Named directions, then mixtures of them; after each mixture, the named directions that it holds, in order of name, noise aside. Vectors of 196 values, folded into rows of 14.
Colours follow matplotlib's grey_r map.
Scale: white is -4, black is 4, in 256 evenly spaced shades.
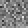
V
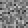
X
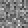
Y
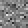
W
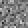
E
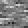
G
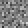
E, V, Y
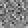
V, X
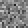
E, V, X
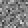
E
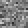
G, V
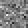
W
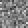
X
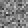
E, W, Y
